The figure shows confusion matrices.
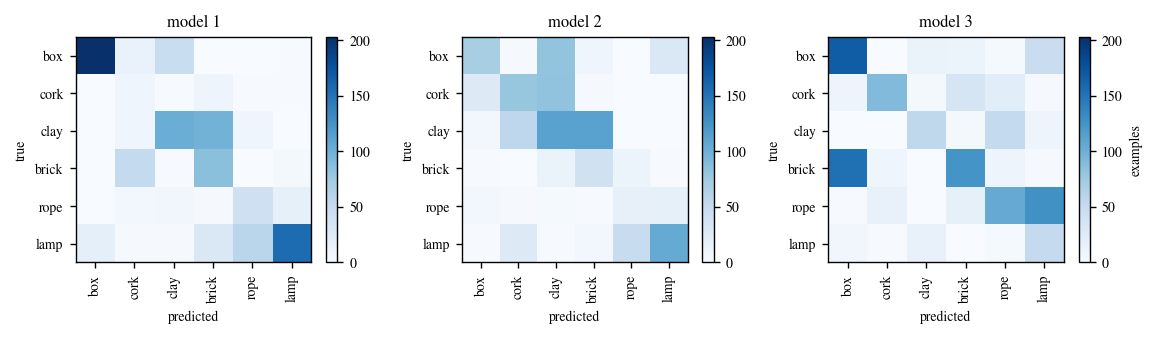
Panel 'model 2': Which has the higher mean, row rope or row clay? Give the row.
clay
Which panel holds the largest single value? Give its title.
model 1
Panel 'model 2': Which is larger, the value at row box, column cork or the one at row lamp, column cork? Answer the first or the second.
the second
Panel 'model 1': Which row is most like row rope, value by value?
cork
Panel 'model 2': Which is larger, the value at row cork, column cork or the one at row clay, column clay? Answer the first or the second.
the second
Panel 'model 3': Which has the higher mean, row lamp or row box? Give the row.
box
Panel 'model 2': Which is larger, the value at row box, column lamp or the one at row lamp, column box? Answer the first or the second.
the first
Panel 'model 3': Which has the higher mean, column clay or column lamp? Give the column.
lamp
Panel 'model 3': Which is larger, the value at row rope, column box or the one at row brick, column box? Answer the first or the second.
the second
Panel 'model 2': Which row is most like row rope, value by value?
brick
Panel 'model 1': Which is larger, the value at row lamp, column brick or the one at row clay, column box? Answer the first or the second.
the first
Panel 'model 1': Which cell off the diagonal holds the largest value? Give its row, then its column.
clay, brick
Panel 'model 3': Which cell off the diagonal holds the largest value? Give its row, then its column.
brick, box
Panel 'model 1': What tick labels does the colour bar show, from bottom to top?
0, 50, 100, 150, 200
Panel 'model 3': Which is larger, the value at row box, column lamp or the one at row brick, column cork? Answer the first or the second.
the first
